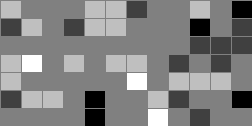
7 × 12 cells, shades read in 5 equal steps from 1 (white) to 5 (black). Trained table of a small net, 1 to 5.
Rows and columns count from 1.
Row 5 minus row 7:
-1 0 0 0 -2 0 -2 2 -1 -2 -1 0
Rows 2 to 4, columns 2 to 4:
2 3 4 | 3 3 3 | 1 3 2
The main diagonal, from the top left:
2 2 3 2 3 3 3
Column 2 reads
3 2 3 1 3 2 3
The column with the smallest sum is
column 2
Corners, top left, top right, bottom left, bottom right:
2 5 3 3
